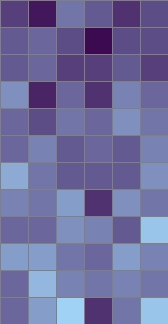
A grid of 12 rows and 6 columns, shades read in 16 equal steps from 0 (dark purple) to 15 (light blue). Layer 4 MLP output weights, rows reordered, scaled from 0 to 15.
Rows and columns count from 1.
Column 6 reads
5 5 4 7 8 9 10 8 14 9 8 14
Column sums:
93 89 97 63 89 101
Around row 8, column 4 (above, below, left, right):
6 9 11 10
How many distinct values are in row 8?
5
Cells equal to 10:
5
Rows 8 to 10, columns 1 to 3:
9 8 11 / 7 7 10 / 11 11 8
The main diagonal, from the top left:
4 7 4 3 10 9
